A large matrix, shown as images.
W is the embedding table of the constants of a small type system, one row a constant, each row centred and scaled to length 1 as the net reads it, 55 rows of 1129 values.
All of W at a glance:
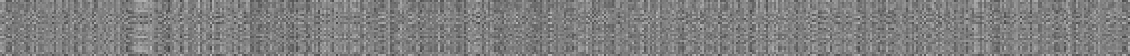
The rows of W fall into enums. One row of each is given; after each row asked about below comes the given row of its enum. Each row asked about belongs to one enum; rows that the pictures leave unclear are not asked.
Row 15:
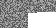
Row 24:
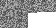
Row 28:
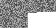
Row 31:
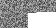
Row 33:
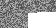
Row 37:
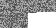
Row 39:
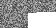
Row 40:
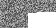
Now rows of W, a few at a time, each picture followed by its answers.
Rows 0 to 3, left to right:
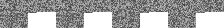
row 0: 37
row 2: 24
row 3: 28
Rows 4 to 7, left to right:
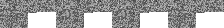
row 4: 37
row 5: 24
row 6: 24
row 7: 37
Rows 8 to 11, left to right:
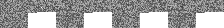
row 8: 15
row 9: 37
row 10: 28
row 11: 37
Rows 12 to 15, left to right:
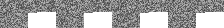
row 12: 33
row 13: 28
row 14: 40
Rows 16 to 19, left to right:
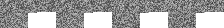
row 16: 33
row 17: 33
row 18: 39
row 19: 31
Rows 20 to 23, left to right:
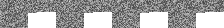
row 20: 40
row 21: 15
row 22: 33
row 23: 33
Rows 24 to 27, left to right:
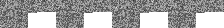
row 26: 24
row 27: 37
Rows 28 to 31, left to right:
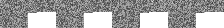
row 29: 28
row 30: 24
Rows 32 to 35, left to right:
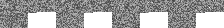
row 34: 39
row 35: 15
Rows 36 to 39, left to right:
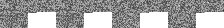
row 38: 33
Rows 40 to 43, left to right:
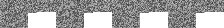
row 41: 24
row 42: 28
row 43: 31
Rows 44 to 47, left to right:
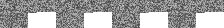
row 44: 37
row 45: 33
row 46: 39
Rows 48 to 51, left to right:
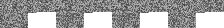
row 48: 39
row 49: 37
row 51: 28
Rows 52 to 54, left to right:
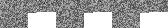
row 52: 31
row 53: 24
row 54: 33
